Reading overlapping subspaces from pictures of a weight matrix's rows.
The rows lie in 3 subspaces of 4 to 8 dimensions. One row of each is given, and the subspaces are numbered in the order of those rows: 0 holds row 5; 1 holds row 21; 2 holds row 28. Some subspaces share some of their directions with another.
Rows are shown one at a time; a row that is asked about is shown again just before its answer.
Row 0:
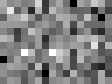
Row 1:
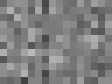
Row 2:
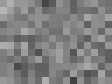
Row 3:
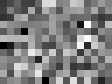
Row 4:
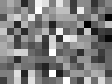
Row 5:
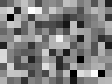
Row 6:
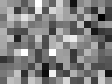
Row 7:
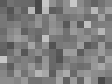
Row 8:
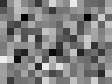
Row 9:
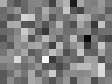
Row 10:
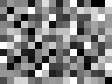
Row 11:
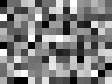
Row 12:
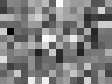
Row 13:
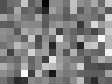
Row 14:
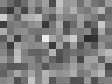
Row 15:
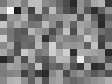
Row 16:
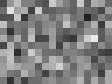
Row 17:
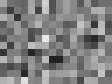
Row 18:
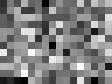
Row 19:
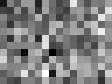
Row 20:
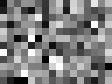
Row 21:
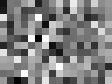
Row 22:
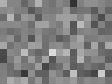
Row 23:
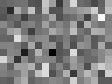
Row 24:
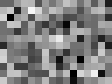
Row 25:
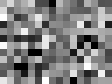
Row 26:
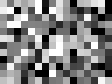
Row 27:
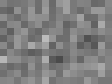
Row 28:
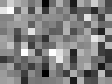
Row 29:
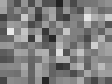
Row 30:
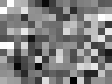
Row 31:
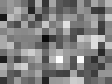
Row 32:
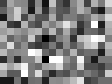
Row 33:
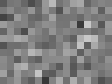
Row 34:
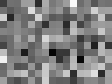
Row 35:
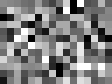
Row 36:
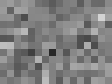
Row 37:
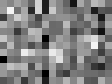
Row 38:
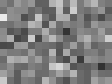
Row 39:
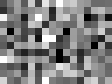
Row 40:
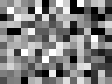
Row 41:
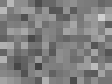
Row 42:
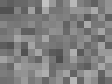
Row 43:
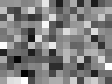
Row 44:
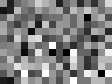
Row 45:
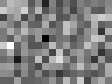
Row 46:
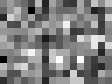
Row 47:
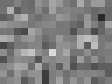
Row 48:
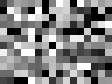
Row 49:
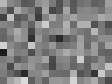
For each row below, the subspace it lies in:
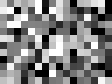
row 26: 0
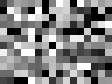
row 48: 1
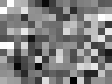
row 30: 2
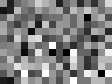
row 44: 2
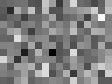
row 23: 2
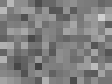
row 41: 2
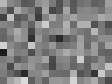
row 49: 0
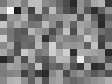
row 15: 1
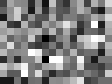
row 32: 0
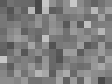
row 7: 2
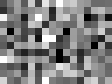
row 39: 1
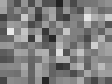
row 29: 1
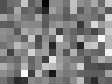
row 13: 1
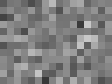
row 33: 2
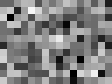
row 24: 0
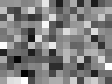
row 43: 1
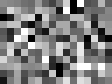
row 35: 1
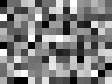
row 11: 0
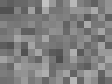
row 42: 2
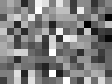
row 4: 1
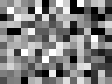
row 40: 1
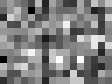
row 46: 0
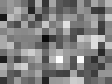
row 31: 0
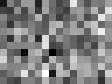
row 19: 1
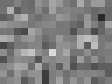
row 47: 2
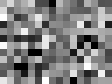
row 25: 2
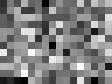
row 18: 1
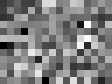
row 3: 2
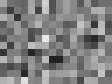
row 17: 0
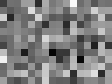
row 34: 0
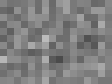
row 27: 1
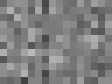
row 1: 0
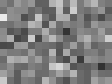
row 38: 1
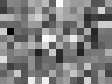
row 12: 1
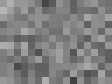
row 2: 2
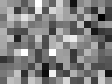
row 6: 1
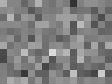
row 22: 0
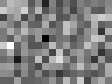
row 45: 2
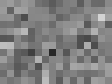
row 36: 2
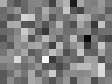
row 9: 1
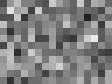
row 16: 1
